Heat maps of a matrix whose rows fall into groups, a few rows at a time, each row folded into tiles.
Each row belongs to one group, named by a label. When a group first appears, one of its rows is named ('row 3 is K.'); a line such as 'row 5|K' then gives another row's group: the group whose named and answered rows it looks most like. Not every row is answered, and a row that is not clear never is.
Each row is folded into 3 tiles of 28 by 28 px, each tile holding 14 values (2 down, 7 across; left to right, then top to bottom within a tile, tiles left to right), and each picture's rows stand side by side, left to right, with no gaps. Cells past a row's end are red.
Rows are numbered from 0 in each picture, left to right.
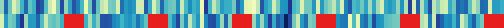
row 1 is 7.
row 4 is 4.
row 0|7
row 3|7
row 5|7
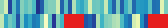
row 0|7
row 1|4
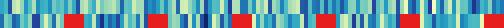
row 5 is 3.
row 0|7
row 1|7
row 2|7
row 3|3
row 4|7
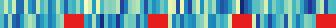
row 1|7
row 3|3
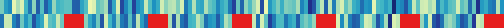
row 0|7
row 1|4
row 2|3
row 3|3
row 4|3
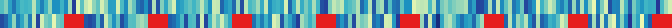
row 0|4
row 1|4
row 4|4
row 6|4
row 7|4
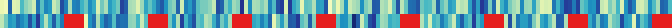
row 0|7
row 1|7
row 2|3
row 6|3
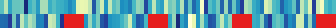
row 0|4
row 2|4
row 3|7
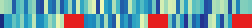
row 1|4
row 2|7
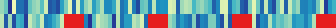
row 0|3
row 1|4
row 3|3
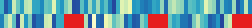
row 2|3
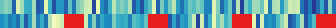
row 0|4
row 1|3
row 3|3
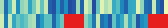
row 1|7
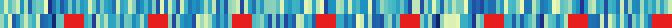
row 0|3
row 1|4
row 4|4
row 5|3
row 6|7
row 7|4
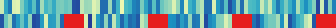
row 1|3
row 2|4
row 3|4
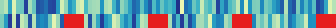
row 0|4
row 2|3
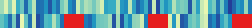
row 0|4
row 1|4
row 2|3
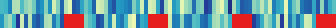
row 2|7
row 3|4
